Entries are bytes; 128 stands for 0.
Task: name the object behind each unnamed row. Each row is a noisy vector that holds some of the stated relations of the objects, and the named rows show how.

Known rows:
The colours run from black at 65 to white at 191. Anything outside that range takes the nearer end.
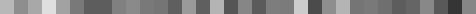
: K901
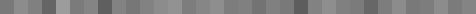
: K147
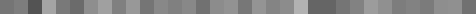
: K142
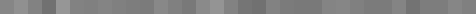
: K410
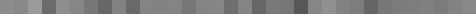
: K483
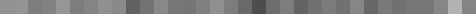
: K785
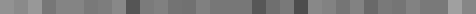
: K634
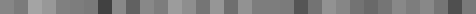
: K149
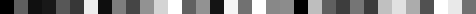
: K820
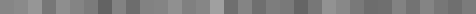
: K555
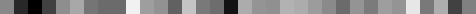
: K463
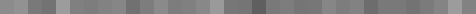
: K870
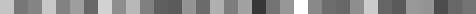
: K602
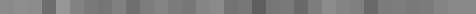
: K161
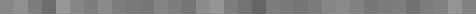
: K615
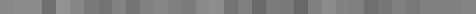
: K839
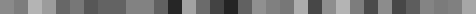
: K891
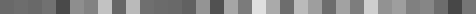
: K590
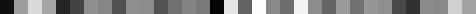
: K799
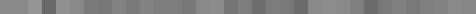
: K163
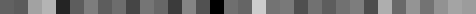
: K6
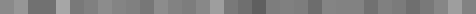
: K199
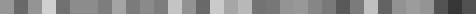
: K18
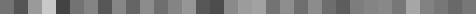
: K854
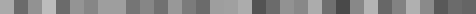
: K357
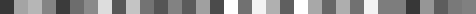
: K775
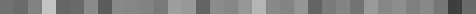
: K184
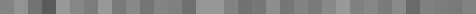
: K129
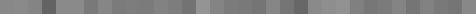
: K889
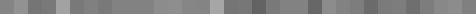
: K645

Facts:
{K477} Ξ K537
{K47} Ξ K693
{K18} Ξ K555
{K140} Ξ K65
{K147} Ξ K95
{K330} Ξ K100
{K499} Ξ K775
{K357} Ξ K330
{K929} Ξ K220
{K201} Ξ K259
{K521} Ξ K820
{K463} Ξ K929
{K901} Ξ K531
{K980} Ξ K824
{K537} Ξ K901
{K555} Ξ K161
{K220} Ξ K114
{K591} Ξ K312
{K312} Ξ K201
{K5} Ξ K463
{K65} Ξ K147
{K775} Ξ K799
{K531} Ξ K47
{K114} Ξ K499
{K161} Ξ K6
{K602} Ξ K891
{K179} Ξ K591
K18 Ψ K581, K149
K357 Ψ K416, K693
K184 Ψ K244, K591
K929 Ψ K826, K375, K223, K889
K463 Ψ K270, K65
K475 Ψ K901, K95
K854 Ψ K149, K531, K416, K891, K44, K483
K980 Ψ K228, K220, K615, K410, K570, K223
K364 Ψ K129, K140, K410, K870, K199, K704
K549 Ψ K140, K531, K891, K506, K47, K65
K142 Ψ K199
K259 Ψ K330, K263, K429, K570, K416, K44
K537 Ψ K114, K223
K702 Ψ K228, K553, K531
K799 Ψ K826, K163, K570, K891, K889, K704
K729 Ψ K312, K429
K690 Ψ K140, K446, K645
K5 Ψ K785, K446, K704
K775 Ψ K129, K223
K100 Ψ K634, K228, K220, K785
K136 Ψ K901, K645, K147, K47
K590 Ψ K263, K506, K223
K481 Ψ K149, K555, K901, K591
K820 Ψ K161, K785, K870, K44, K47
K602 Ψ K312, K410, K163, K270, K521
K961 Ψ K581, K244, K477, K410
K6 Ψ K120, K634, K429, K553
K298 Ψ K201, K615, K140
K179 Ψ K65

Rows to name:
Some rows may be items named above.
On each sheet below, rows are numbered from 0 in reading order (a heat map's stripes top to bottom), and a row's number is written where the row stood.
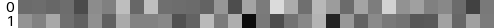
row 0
K590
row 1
K47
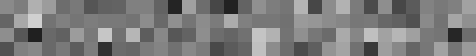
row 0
K891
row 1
K499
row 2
K929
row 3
K95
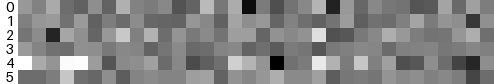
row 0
K47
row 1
K591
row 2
K364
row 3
K220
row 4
K477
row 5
K475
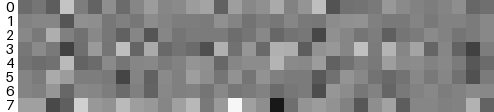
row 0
K136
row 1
K506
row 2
K416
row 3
K223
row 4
K961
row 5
K149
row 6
K312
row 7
K140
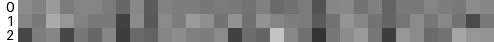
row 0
K44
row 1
K149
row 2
K824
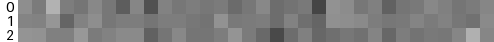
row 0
K416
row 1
K263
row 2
K785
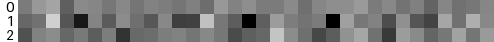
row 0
K114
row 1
K693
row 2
K95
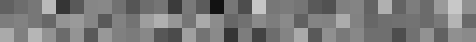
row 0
K100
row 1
K201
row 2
K531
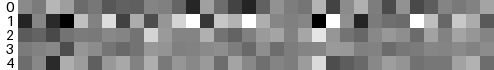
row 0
K891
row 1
K521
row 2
K549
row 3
K270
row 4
K690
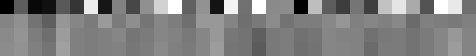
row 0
K820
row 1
K129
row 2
K870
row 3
K870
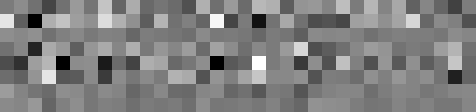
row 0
K223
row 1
K5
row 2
K570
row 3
K690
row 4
K259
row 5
K481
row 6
K220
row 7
K263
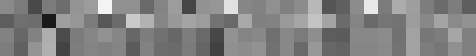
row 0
K980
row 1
K65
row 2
K702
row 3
K729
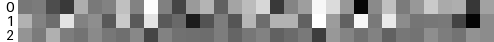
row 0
K179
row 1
K537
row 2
K429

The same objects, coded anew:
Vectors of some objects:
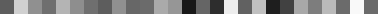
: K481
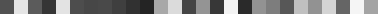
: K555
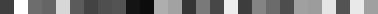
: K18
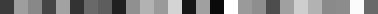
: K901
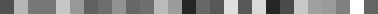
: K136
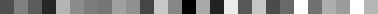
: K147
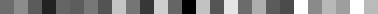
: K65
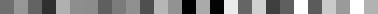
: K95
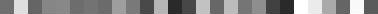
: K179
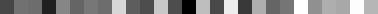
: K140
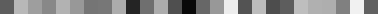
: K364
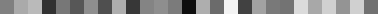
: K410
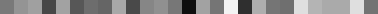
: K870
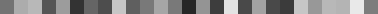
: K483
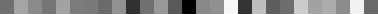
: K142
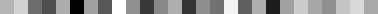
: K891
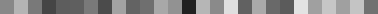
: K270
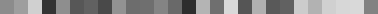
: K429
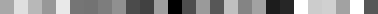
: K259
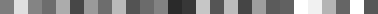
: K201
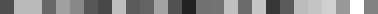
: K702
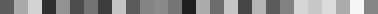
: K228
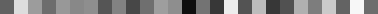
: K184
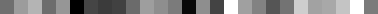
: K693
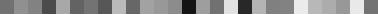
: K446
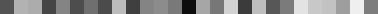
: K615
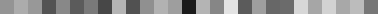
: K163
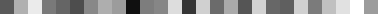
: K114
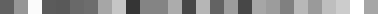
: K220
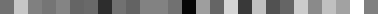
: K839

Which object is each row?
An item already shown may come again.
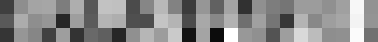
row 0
K5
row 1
K463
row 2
K901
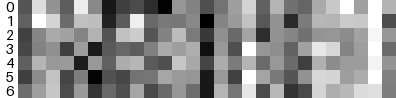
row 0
K6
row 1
K100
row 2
K5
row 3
K47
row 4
K463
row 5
K531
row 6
K263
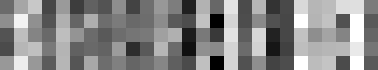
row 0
K263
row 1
K591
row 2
K475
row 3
K590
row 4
K591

